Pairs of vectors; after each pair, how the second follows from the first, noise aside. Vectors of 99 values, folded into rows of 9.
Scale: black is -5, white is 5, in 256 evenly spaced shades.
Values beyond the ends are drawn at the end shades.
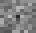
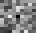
scaled up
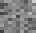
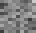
copied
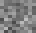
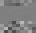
partly zeroed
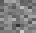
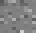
partly zeroed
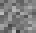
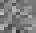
copied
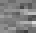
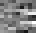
scaled up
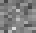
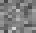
copied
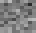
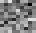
scaled up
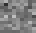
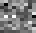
scaled up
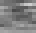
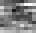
scaled up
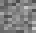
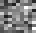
scaled up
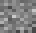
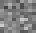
wrapped around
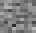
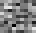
scaled up
